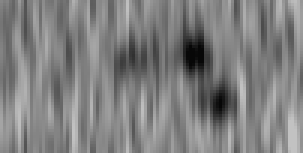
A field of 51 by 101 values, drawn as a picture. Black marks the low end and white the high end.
Ninth with the lowest average: centre. Mirror symmetry: none. Dips: three.
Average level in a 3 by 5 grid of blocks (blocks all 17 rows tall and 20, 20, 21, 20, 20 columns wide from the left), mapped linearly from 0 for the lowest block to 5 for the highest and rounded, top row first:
33324 | 43203 | 44435
